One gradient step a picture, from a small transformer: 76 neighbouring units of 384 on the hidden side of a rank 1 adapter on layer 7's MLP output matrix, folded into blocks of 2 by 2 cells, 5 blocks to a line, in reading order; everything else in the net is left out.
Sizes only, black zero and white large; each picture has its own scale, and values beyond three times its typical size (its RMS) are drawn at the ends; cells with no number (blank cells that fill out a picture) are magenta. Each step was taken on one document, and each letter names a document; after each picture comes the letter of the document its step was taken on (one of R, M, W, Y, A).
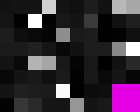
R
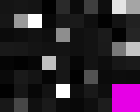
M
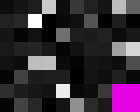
R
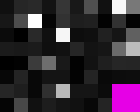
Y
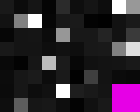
M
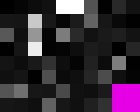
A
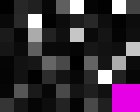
A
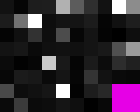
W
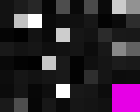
Y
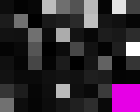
R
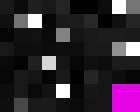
M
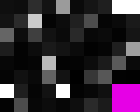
W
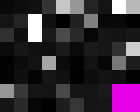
A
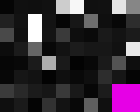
A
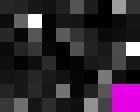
W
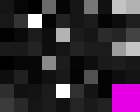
Y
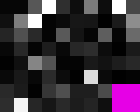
Y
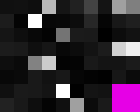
R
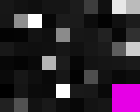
Y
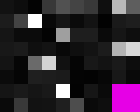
R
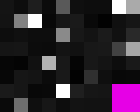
M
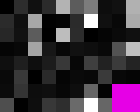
A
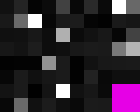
M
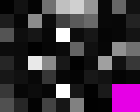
R
